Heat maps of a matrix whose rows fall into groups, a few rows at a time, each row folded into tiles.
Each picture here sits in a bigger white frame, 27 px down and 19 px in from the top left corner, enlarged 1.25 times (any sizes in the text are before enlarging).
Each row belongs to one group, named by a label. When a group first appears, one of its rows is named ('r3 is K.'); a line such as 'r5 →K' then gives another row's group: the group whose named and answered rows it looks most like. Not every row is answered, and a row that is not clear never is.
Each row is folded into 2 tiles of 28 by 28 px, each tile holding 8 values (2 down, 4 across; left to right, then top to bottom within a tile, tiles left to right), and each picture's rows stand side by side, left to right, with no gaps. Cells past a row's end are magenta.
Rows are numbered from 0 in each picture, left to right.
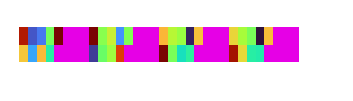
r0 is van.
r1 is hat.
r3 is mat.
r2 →mat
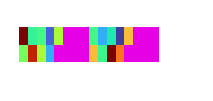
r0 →mat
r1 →van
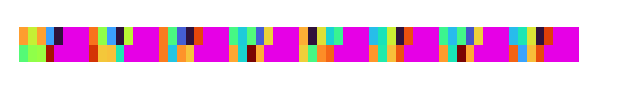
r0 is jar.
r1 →mat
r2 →van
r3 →van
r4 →van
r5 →van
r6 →van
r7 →van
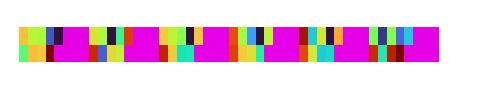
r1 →van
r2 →mat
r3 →mat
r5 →van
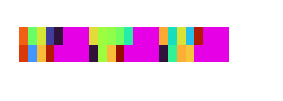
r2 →hat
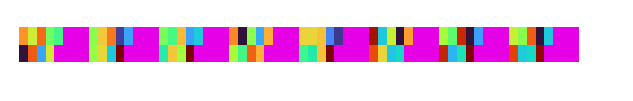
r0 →hat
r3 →van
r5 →mat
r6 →jar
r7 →jar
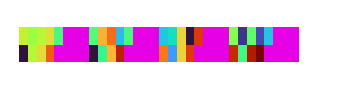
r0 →hat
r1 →hat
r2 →van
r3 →van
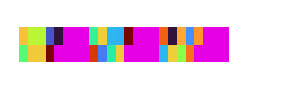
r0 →jar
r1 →van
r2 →hat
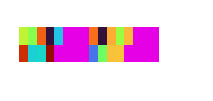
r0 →jar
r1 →hat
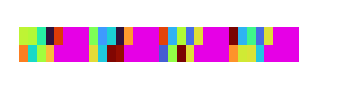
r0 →van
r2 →hat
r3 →mat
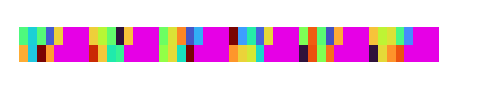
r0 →van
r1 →mat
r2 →jar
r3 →mat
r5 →hat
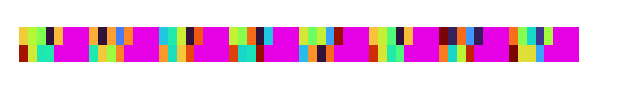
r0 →mat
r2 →van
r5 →mat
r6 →jar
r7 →mat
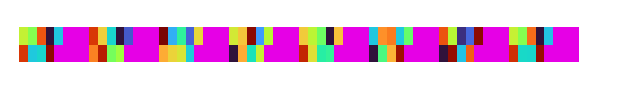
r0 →jar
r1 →mat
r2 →mat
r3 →hat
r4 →mat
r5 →hat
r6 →hat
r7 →jar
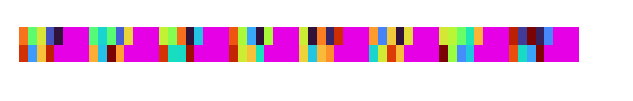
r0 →jar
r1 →van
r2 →jar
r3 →mat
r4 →van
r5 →hat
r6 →mat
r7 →jar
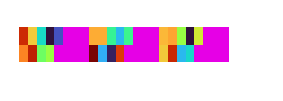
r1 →jar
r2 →mat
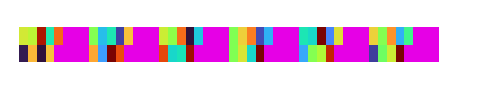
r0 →hat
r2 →jar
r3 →jar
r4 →hat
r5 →hat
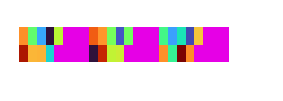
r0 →mat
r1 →hat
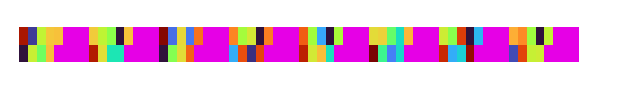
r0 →hat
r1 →mat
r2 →hat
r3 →hat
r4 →mat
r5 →mat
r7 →hat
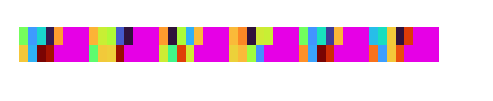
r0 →van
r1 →jar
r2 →van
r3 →mat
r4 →van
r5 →van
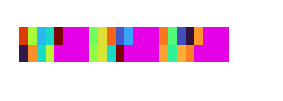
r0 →hat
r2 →van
